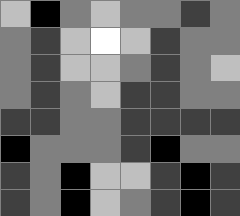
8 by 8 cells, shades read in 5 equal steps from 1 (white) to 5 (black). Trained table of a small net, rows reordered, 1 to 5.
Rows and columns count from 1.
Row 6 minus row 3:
2 -1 1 1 1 1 0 1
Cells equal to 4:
21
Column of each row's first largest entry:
2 2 2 2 1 1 3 3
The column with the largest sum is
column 6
